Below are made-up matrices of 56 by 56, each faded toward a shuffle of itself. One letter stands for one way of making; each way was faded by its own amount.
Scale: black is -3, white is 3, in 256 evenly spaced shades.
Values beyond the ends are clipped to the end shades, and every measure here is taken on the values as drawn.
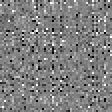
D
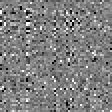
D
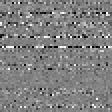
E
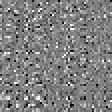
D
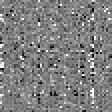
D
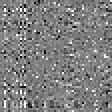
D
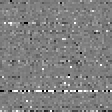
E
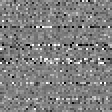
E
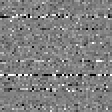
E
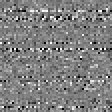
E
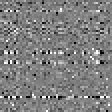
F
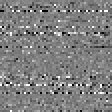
E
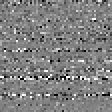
E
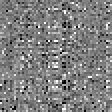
D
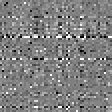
F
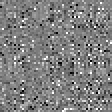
D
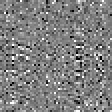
D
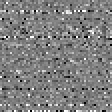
E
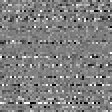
E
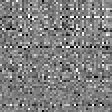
F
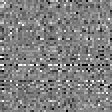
F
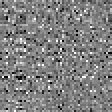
D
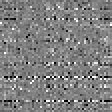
F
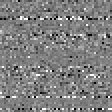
E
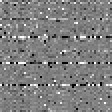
F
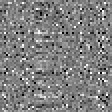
D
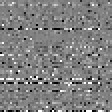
F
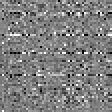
F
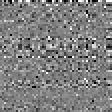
F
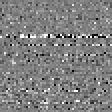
E
